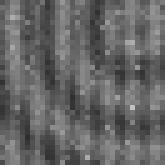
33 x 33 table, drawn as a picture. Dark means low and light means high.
Stripes: upright, repeating 7 times. Histogram: bell-shaped. Rings: centred on the top right. Average level on the scale: 40%. Seam: none.
